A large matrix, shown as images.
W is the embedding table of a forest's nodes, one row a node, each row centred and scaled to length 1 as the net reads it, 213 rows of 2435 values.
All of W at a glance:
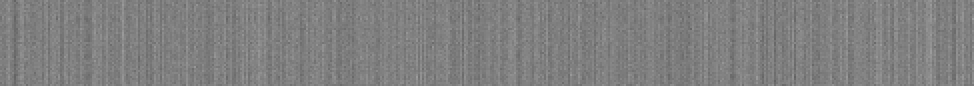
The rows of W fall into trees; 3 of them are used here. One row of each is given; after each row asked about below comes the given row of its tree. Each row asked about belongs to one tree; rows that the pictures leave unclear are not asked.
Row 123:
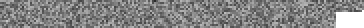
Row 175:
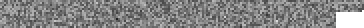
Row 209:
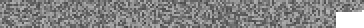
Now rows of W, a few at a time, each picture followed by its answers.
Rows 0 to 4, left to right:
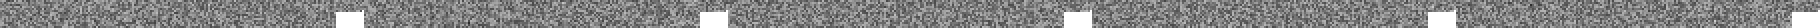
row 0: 209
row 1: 209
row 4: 123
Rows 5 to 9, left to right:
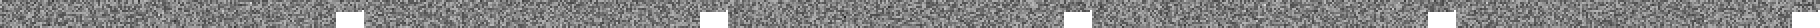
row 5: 175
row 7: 123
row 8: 123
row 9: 209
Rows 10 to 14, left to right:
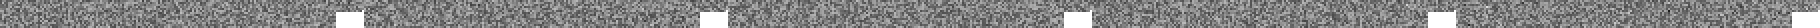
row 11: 123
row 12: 123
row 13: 209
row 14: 209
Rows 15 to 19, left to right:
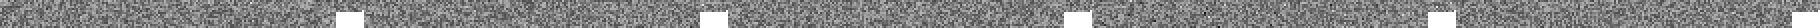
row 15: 123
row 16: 175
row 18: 209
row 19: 209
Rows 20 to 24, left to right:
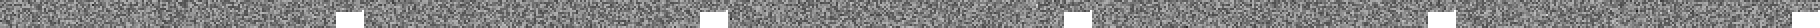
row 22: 123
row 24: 175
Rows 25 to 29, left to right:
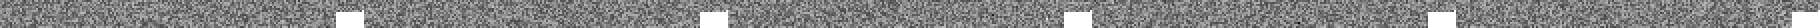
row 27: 175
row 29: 123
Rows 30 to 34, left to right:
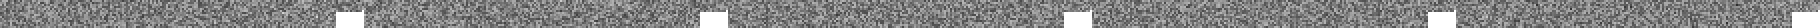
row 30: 123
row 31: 123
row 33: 209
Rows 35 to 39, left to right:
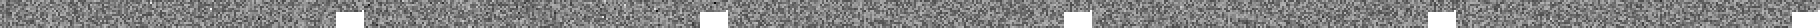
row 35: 123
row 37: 209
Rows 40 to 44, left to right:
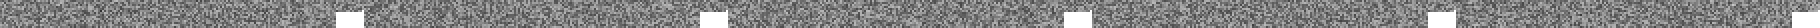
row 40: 209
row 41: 123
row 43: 209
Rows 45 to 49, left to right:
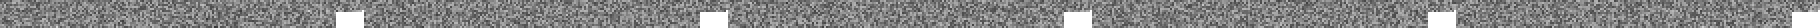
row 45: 209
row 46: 209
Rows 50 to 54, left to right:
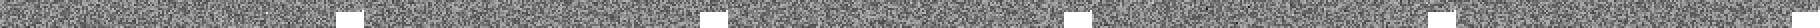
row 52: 209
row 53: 123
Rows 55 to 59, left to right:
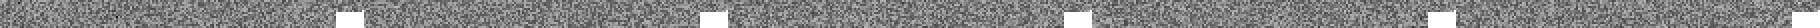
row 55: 123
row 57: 209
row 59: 123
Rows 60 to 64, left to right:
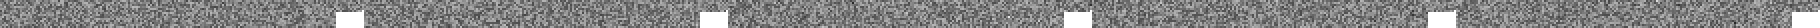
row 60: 209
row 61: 209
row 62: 123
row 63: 175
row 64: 123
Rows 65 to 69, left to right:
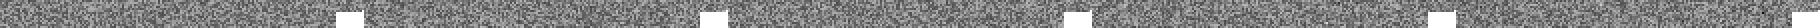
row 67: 123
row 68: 123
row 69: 175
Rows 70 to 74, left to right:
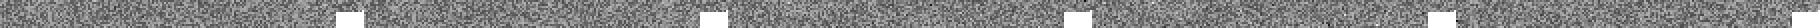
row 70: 123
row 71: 123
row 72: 175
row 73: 175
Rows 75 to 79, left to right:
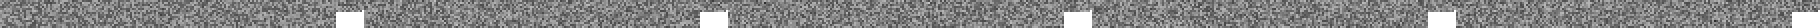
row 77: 209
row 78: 123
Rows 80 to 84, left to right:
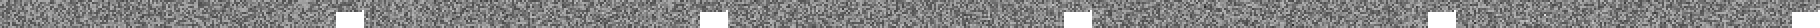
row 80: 123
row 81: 123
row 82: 209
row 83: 209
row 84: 209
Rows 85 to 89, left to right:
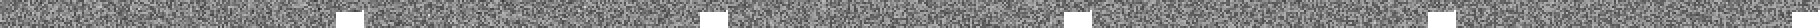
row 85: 123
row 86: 209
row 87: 123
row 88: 209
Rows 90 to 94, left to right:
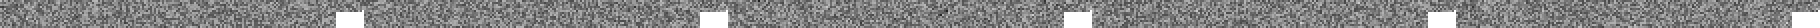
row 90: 123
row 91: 209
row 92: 123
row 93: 209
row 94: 123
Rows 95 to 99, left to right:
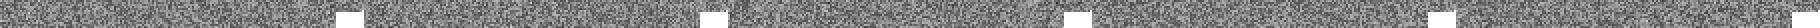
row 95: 123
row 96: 209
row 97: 123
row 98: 209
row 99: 209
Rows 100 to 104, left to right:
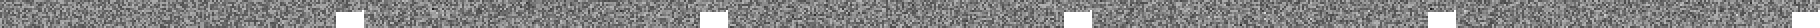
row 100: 209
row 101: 175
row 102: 209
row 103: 209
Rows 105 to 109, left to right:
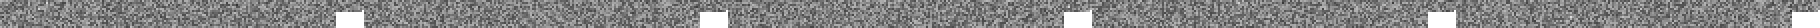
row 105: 123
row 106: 123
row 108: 123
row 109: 123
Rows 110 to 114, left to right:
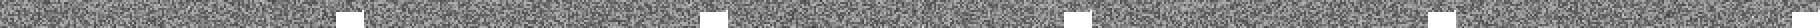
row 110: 209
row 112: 209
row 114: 123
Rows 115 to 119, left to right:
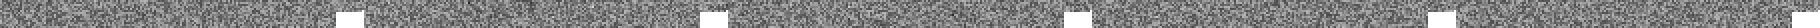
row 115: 175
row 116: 175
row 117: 209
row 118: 209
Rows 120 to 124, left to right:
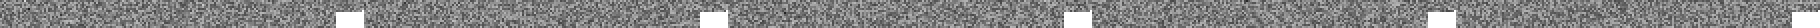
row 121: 209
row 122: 209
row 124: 175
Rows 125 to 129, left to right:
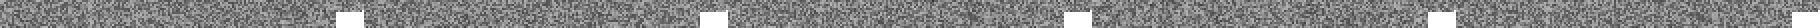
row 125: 209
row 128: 123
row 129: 209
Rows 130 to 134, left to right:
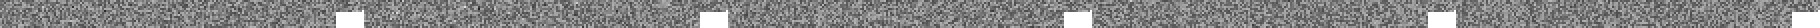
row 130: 209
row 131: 123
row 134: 123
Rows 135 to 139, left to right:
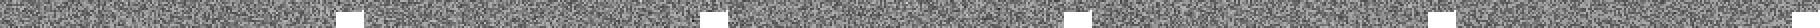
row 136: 209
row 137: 123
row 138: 209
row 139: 209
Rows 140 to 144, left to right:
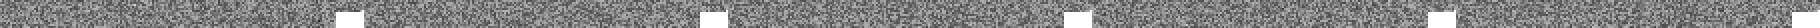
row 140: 123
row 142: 209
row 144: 209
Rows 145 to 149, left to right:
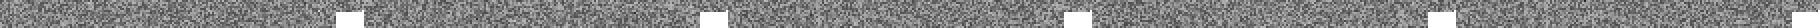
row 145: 209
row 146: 123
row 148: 209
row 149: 209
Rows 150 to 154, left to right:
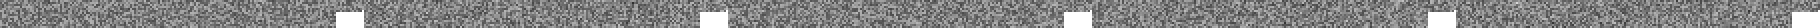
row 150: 209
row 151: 209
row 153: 123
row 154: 175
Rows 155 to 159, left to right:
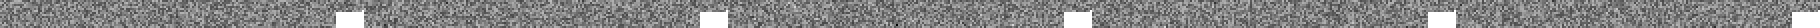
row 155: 209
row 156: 123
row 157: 175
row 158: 209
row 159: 175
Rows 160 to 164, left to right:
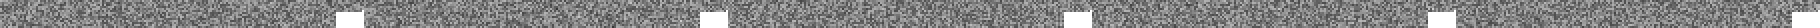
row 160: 123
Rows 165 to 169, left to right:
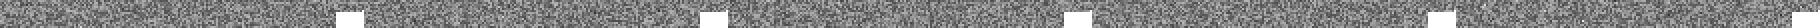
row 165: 175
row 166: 209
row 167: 175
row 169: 123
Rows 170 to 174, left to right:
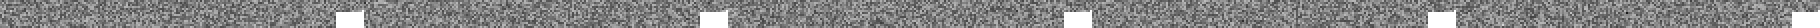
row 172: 209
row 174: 123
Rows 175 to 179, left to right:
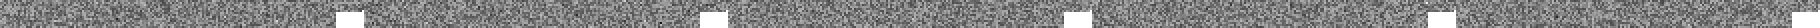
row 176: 123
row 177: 209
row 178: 123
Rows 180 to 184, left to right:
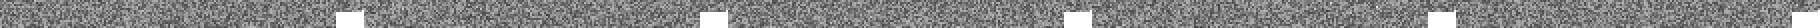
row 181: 123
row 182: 209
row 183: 123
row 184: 209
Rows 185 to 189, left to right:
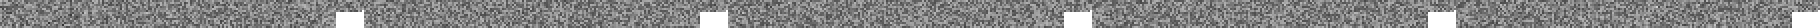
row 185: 123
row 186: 209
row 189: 209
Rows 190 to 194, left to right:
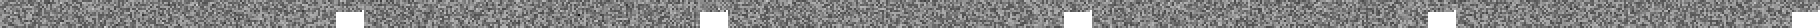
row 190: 209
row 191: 209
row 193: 209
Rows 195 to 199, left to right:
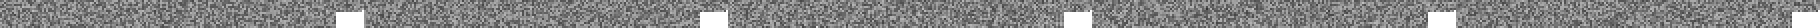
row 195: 209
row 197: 209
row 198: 175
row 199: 209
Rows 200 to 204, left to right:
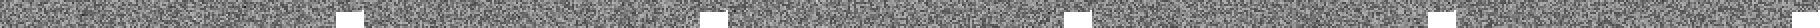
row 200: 209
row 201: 123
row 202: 123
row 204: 209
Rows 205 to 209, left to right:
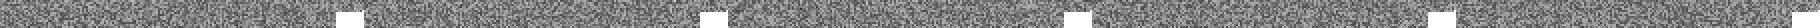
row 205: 209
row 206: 209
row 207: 123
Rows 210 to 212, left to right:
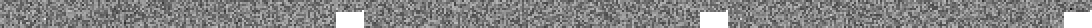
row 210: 175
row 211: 209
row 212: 123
